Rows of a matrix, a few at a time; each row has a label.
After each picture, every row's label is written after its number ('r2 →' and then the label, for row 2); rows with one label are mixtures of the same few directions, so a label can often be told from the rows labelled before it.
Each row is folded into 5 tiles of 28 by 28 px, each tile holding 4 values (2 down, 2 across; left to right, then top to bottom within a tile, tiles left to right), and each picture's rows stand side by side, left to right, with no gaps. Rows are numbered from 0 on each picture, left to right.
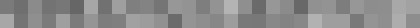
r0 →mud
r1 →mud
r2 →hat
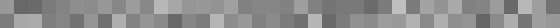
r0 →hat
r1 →hat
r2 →mud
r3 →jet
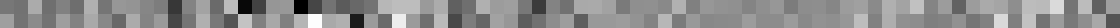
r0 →mud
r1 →jet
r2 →hat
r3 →hat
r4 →hat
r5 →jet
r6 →mud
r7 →mud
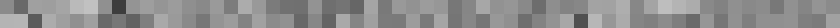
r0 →mud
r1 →jet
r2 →mud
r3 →hat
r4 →jet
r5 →mud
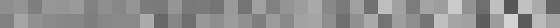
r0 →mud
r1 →mud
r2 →jet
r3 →jet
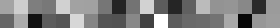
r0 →hat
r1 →hat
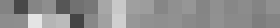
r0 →hat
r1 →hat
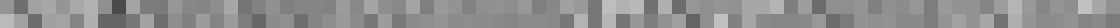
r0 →mud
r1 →mud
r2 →jet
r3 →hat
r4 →mud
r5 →mud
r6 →mud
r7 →jet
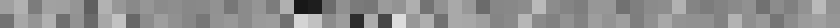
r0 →mud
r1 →jet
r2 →hat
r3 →hat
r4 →hat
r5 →hat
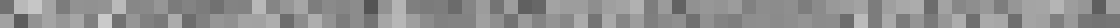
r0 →hat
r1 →mud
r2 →mud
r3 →jet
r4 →mud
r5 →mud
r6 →mud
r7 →mud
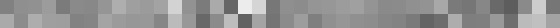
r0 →hat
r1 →jet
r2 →mud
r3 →mud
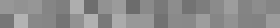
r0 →jet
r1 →mud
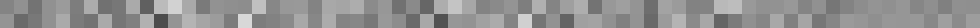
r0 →jet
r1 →hat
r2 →mud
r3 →hat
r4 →mud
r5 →hat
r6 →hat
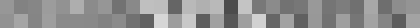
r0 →mud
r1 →mud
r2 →mud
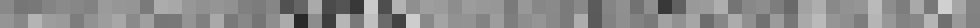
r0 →hat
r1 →hat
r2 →mud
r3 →mud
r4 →jet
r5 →mud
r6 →jet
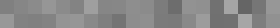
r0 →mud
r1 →jet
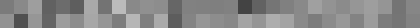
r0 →mud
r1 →jet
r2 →mud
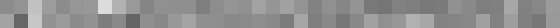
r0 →jet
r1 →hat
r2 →jet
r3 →mud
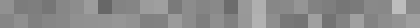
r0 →jet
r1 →mud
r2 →mud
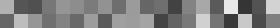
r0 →hat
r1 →jet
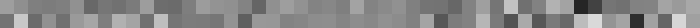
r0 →jet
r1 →hat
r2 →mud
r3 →jet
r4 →hat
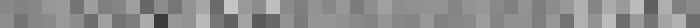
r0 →jet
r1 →jet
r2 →jet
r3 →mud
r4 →mud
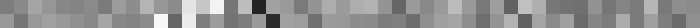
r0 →hat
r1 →mud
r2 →mud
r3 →jet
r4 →mud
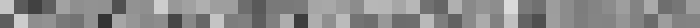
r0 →hat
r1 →hat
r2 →jet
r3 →mud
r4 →jet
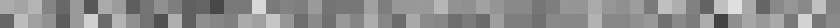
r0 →jet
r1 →mud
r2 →mud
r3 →hat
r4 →jet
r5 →hat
